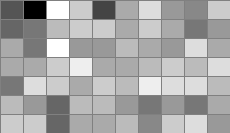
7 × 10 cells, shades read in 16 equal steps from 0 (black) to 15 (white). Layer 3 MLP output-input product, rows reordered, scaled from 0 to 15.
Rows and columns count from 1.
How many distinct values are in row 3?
6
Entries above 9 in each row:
5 6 6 10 9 4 7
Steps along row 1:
down up down down up up down down up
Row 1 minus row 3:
-5 -7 0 3 -5 -1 3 0 -5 2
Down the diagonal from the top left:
5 7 15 14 12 9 8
